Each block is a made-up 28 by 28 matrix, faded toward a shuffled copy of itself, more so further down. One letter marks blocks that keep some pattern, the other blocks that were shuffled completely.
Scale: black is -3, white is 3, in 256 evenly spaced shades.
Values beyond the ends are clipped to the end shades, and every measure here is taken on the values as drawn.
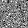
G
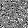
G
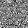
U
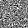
G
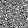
G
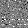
U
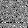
U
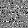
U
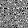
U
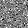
G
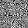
U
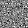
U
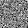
G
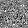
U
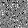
G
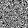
G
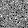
G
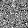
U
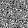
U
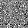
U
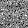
G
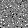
G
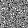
G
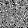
G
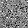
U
